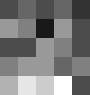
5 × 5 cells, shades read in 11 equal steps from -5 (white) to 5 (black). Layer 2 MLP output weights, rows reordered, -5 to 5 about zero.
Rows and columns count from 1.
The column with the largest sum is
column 5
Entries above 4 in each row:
0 0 0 0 0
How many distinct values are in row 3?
3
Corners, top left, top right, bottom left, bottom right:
2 3 -2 2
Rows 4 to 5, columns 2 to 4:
-1 -1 1 | -4 -3 -5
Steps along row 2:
up up down up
